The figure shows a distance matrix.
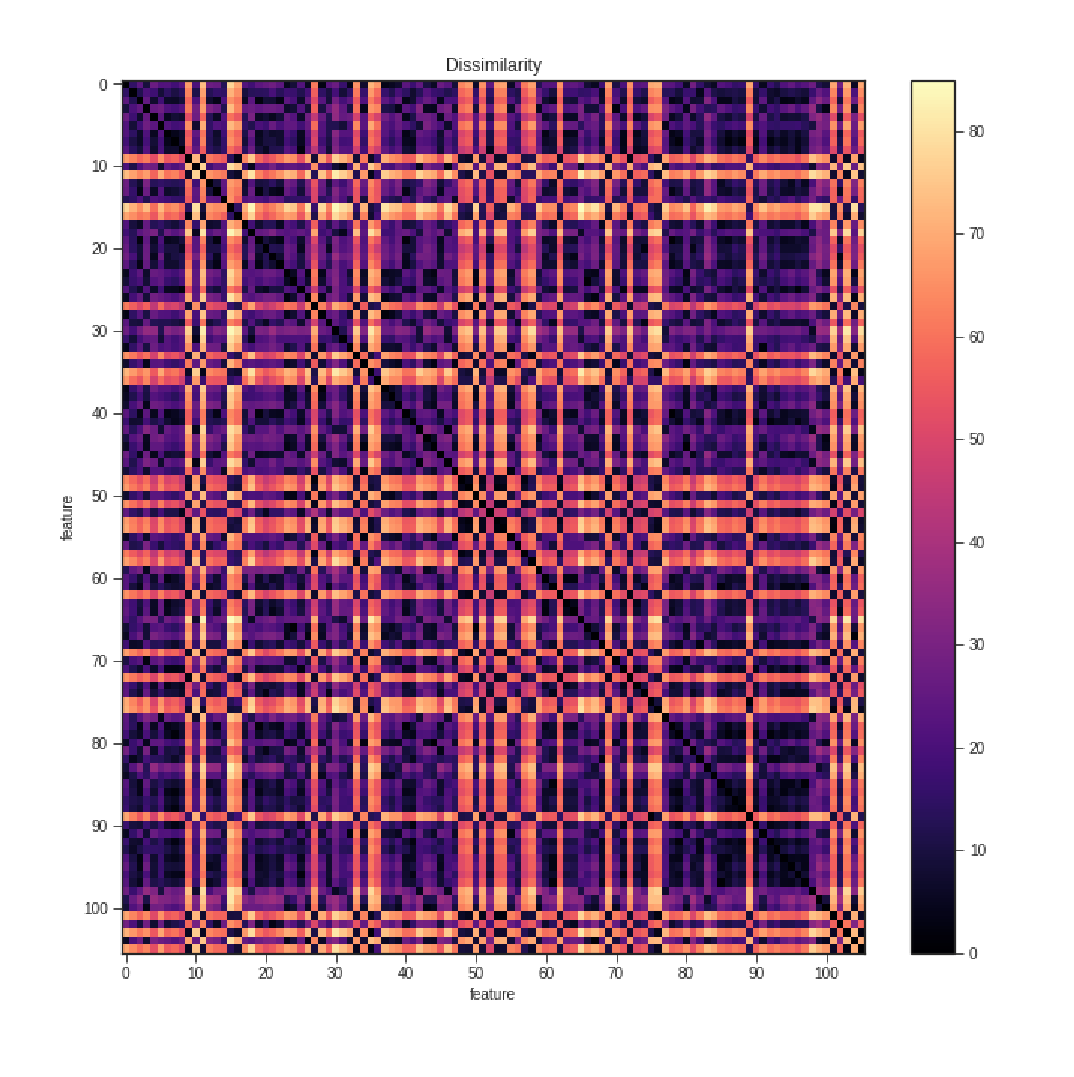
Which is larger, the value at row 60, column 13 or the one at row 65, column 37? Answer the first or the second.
the second
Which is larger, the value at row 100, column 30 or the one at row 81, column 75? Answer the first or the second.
the second
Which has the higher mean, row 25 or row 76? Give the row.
76
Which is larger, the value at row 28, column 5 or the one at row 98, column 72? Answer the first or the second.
the second
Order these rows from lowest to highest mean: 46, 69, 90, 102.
90, 102, 46, 69
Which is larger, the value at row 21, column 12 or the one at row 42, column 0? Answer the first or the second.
the second
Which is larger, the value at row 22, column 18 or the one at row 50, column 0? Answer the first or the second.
the first
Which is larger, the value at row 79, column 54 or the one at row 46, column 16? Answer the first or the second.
the second
